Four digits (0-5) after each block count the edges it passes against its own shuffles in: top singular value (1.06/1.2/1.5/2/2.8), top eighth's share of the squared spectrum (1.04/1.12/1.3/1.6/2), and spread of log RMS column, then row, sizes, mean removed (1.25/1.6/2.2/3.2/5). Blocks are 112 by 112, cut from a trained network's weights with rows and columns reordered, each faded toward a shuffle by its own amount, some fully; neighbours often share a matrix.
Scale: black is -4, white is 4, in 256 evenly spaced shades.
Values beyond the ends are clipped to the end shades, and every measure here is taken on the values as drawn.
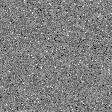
0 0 0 0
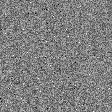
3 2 0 1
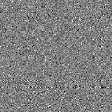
4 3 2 2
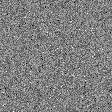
0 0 0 0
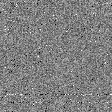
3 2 0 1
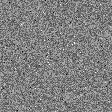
0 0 0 0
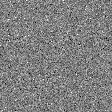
0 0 0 0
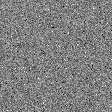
1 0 0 0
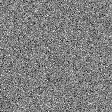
1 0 0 0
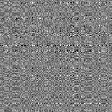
5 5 3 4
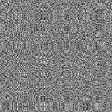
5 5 3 2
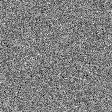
1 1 0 0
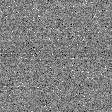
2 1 0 0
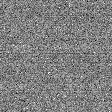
2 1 0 0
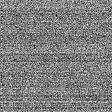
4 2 1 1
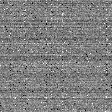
4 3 2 1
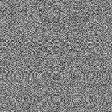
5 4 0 2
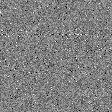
2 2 0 1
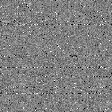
3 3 0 2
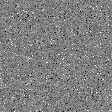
2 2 0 1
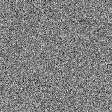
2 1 0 0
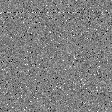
2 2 0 1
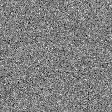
1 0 0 0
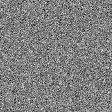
2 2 0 0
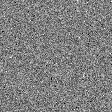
2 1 0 0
